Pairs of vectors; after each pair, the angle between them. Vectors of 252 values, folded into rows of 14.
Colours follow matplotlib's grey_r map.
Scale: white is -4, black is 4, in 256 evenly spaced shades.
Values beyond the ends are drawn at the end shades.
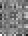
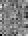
nearly opposite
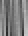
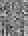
partly aligned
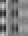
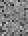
orthogonal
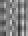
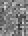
partly aligned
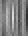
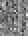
partly opposed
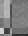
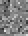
partly opposed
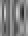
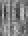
nearly opposite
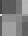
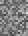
orthogonal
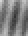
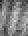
nearly opposite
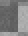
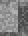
nearly opposite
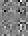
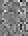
nearly opposite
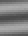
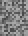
orthogonal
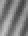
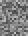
orthogonal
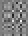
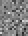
partly opposed
